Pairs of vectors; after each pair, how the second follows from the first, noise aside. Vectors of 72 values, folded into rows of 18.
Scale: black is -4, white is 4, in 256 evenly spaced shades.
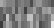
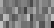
sign-scrambled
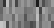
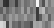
sign-scrambled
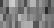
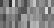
sign-scrambled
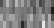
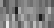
wrapped around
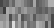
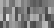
wrapped around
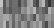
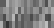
wrapped around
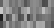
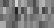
wrapped around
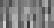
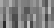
negated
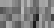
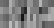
wrapped around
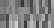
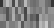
wrapped around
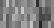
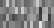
sign-scrambled
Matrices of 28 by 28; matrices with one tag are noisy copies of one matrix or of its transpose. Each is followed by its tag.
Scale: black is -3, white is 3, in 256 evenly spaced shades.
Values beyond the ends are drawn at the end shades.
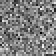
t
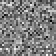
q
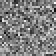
t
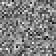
q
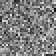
t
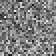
t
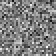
q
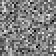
q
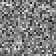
q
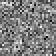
q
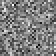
q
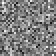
q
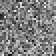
t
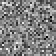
q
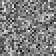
q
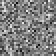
q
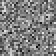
q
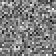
q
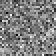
t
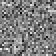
q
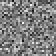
q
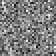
q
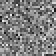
t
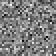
q
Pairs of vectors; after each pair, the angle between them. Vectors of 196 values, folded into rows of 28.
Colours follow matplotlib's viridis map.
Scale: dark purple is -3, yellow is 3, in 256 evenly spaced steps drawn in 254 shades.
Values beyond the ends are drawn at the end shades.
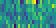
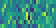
partly opposed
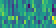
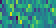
partly opposed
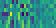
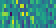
nearly opposite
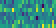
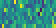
partly aligned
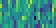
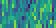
nearly opposite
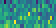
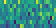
nearly opposite
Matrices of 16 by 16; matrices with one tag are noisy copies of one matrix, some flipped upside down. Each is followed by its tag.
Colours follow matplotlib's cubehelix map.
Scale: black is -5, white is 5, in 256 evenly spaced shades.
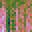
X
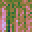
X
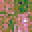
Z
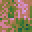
Z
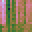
X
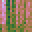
X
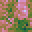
Z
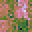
Z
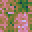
Z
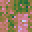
Z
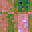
Z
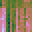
X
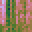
X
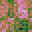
Z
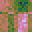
Z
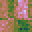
Z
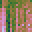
X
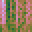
X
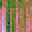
X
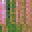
X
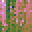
X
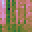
X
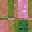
Z
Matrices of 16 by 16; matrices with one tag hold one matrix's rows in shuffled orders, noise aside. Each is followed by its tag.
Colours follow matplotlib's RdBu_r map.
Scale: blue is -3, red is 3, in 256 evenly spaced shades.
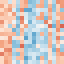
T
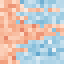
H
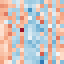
T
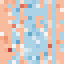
T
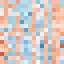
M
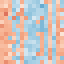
T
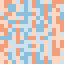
M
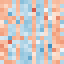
M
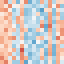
T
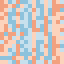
M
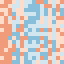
T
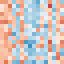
T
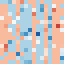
M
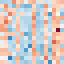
M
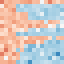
H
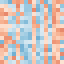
M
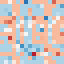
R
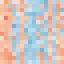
T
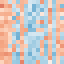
T
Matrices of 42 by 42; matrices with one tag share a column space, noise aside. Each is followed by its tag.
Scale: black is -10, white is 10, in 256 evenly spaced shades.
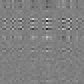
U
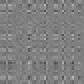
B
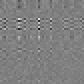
U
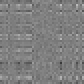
B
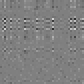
U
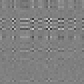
U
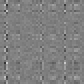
B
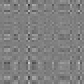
B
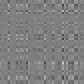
B
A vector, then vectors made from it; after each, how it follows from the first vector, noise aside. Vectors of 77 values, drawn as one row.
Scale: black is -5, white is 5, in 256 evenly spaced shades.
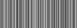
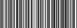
scaled up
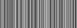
sign-scrambled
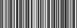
scaled up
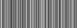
reversed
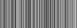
sign-scrambled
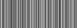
reversed
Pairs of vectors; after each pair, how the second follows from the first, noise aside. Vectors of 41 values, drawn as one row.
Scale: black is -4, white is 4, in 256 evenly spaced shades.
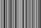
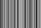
reversed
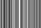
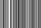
shuffled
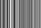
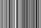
shuffled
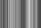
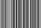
shuffled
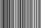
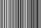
reversed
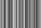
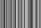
reversed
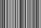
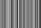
shuffled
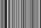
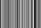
reversed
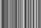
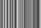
reversed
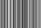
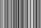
reversed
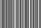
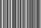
reversed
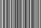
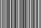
reversed
